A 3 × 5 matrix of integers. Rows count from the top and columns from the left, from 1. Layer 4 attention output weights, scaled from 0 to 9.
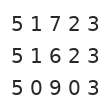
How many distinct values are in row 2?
5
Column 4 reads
2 2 0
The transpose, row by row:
5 5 5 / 1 1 0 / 7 6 9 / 2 2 0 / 3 3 3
